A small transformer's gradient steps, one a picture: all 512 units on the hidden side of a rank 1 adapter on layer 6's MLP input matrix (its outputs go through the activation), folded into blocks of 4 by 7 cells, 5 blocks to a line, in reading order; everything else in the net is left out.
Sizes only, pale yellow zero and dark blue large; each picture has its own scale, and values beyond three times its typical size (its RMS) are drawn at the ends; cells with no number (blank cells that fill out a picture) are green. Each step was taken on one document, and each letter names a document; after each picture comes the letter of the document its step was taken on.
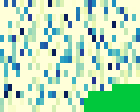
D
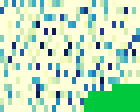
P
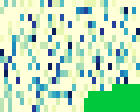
P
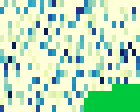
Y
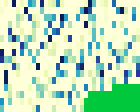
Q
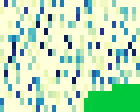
Y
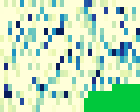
D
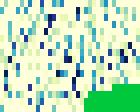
Y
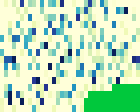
D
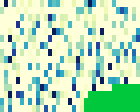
Y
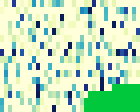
P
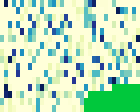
D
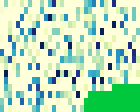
P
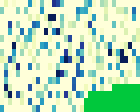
Y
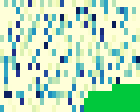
D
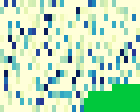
Y
